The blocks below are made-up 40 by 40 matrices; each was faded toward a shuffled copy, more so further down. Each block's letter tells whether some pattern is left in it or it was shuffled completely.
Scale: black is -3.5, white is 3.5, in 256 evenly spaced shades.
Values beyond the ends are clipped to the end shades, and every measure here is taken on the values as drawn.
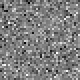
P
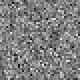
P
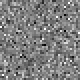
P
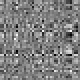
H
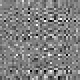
H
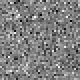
P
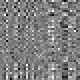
H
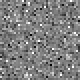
P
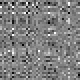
H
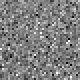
P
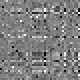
H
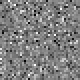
P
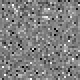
P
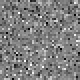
P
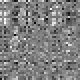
H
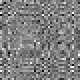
H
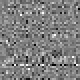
H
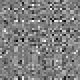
H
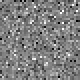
P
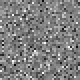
P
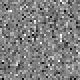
P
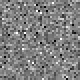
P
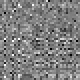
H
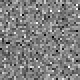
P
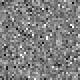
P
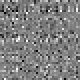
H
